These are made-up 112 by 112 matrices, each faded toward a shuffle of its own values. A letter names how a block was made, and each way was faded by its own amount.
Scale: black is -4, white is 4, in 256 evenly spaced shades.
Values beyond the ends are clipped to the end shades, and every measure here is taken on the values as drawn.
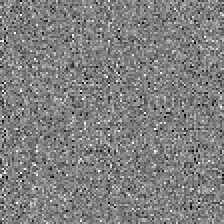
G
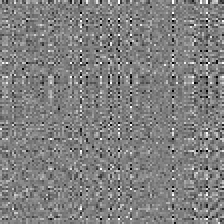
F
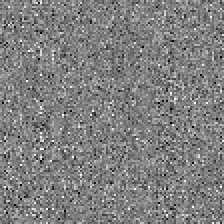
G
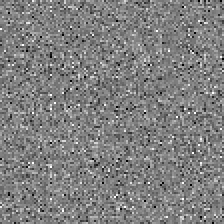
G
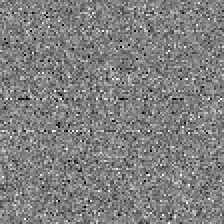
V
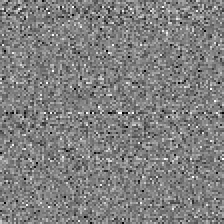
V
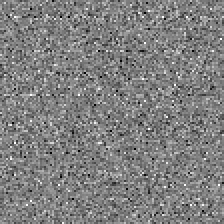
V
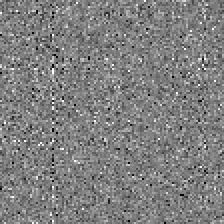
G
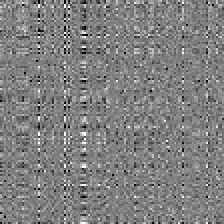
F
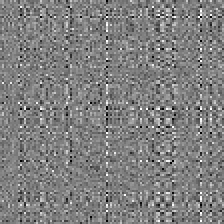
F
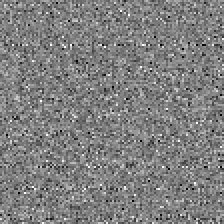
V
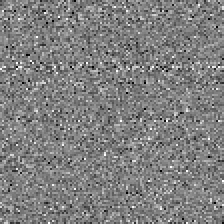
V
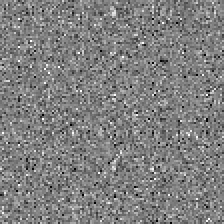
G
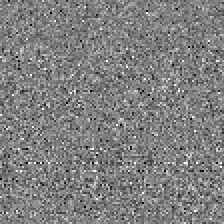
V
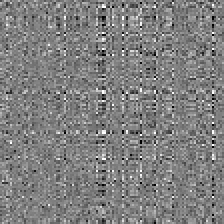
F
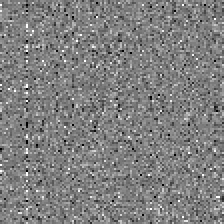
G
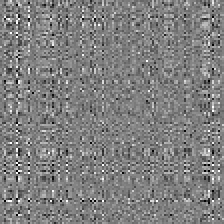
F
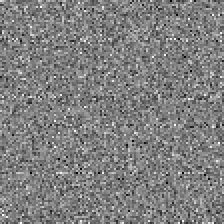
V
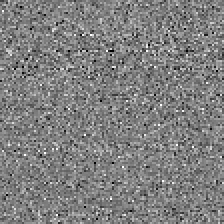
V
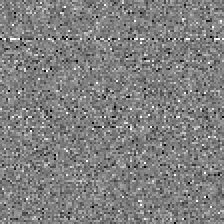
V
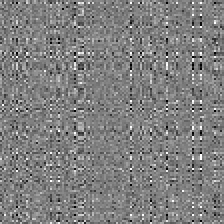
F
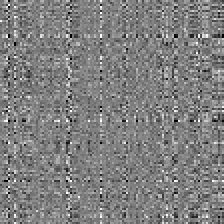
F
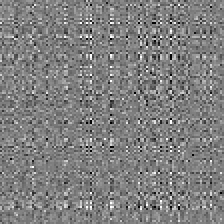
F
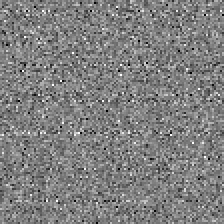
V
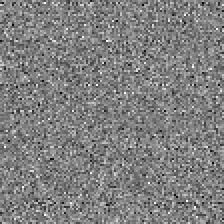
V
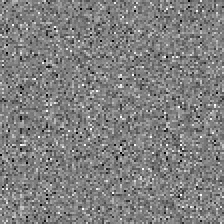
G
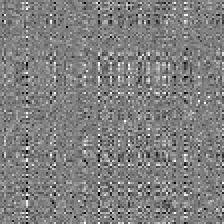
F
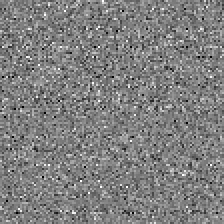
V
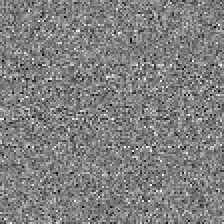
V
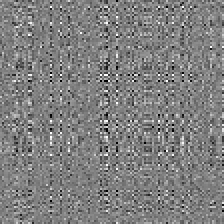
F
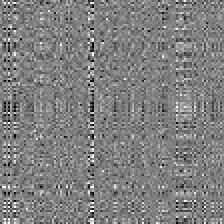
F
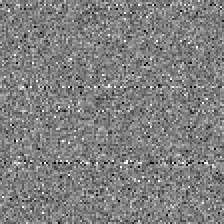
V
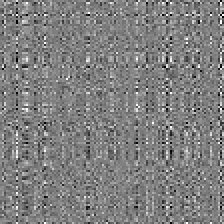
F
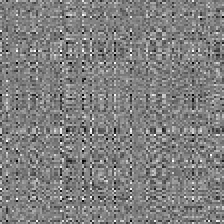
F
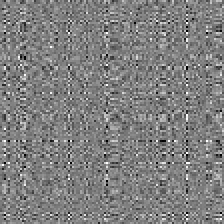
F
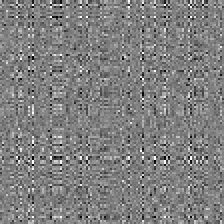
F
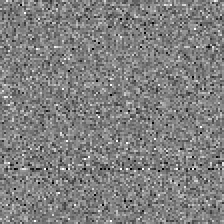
V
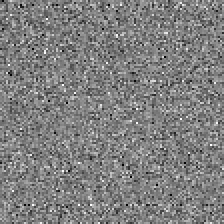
V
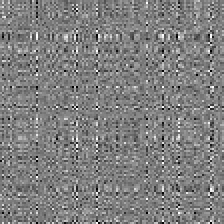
F
